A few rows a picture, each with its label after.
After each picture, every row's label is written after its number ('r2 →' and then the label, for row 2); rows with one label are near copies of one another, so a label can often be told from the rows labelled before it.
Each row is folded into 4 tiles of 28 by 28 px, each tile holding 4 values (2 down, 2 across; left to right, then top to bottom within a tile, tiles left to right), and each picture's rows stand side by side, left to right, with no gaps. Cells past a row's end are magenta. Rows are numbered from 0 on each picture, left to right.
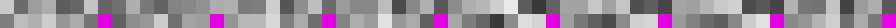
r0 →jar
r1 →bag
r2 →jar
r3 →jar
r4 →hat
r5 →hat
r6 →hat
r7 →jar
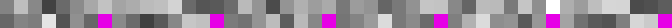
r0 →bag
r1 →hat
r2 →bag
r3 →bag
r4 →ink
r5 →hat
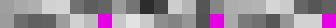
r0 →hat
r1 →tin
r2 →hat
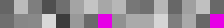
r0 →bag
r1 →jar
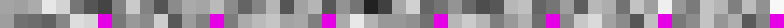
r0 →hat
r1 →bag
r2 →jar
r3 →tin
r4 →tin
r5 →ink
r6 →ink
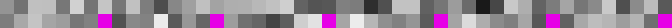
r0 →ink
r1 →bag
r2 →hat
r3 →tin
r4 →tin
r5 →jar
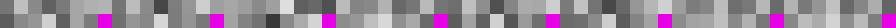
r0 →bag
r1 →bag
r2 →hat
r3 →jar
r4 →bag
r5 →bag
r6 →jar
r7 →jar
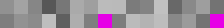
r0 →bag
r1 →jar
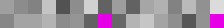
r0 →jar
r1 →ink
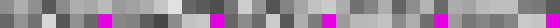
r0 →bag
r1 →hat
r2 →bag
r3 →jar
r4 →hat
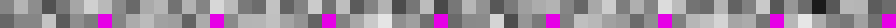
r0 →bag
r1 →ink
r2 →jar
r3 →jar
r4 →bag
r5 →ink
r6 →jar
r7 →tin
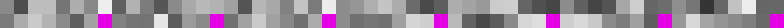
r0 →ink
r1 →bag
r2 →ink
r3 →hat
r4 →hat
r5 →tin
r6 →tin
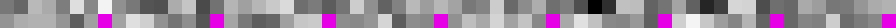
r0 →ink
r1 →tin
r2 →hat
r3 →bag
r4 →jar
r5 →tin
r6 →tin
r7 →bag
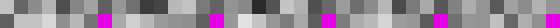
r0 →jar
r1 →tin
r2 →tin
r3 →jar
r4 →bag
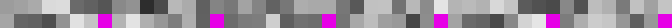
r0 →hat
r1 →tin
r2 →bag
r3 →ink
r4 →hat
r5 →ink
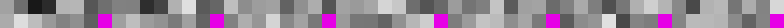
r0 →tin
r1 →tin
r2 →jar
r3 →hat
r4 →jar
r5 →bag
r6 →ink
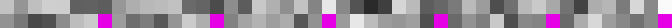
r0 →hat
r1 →hat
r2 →ink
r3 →tin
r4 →bag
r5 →ink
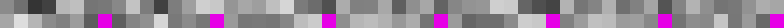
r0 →tin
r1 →bag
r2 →hat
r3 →jar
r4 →hat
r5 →jar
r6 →bag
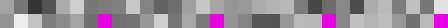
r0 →tin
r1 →bag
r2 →hat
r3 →ink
